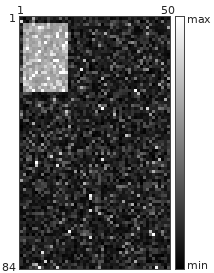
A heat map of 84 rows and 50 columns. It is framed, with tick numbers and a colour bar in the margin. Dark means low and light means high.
Stripes: none. Histogram: skewed, a long tail of high values. Odd patch: higher, in the top left. Average level on the scale: 20%. Ninth with the highest average: top left.
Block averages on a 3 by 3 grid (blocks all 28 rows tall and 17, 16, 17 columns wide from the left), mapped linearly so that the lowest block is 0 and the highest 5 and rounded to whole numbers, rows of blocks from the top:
500 | 000 | 000
